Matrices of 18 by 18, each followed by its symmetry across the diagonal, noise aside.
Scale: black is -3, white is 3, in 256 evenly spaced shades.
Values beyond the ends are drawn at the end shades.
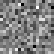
neither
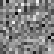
neither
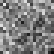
symmetric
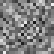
symmetric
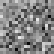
symmetric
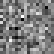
neither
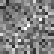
symmetric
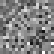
symmetric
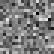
neither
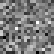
neither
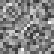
symmetric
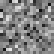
symmetric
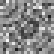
symmetric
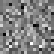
neither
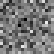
symmetric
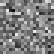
neither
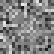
symmetric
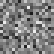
neither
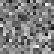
neither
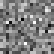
neither
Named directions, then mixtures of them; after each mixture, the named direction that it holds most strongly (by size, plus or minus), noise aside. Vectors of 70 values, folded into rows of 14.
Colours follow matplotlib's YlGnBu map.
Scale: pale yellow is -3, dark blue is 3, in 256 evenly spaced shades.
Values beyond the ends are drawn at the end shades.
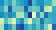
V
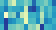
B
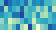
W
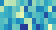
W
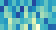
W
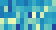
V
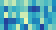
B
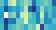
B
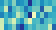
V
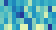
W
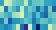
W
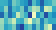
V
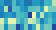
V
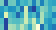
B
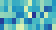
V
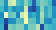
B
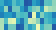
V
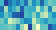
W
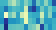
B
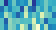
W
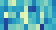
B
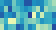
V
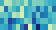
W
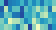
W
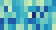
V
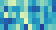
B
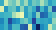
W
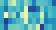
B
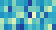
V
